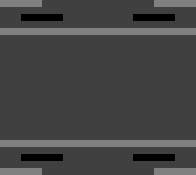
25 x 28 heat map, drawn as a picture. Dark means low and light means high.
There is no overall slope. Its left and right halves mirror each other, and so do its top and bottom. Overall the values sit about 30% of the way up the scale. The grain runs across in streaks.
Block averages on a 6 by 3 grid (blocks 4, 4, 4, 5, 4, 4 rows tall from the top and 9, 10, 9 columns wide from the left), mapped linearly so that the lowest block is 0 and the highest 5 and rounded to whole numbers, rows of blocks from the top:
000 | 555 | 000 | 000 | 555 | 000
